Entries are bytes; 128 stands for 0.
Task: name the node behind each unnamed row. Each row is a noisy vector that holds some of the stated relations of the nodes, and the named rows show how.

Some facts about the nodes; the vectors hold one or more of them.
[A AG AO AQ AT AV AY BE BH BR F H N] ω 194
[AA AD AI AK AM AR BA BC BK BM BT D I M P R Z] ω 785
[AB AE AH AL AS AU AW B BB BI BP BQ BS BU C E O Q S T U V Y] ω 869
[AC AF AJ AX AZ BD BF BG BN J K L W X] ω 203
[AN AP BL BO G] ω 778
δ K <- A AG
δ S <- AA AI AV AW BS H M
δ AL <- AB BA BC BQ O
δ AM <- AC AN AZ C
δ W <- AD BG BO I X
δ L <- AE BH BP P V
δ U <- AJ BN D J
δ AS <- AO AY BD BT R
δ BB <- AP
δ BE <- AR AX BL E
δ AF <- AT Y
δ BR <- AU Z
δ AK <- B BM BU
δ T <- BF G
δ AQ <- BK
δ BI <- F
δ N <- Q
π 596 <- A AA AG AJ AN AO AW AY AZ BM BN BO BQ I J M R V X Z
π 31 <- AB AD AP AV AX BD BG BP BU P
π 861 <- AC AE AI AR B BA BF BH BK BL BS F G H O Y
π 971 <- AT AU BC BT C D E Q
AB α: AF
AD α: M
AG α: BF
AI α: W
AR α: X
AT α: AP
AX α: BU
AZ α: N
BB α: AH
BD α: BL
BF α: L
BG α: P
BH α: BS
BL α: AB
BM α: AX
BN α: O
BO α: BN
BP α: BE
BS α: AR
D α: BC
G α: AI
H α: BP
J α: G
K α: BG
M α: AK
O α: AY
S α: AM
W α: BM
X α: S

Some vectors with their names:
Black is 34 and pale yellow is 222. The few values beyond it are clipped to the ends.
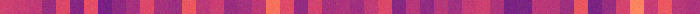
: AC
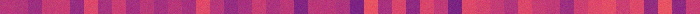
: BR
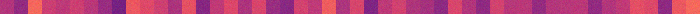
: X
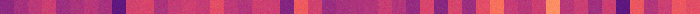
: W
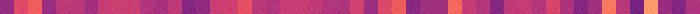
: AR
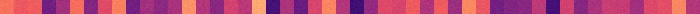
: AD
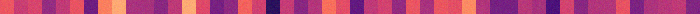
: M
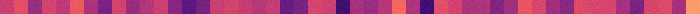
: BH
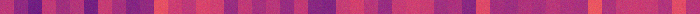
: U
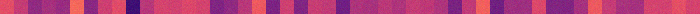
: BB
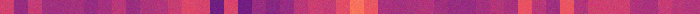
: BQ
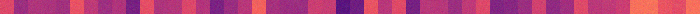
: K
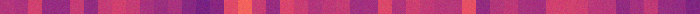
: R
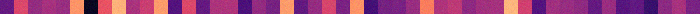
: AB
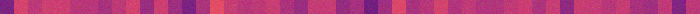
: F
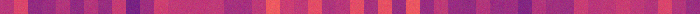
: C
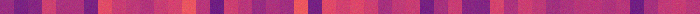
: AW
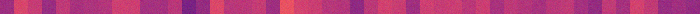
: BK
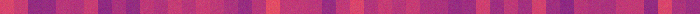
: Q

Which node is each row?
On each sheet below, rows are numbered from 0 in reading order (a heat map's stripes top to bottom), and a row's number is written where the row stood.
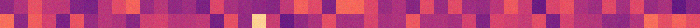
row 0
BC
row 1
BO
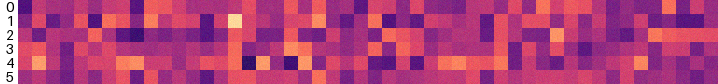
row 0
AX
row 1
BU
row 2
J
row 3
E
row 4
AK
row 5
BM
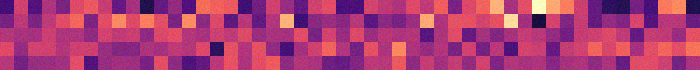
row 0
AT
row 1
AF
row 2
BS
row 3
AG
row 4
D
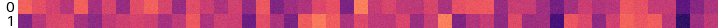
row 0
P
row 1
AM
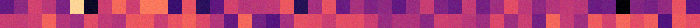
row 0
BD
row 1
L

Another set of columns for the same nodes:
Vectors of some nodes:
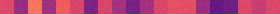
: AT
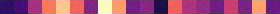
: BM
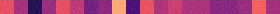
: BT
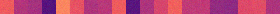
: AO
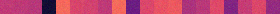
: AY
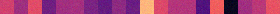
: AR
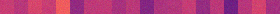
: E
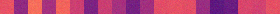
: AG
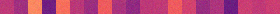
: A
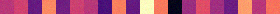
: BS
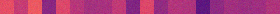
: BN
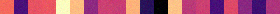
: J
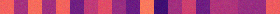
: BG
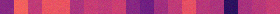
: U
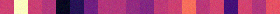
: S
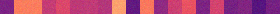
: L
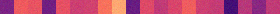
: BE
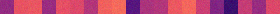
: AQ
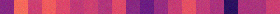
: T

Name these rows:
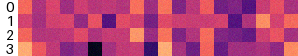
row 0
BL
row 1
H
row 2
AN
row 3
X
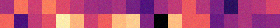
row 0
BB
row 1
G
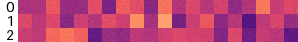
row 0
AV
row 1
AP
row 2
BP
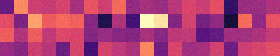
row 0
AH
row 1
BH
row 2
AZ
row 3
M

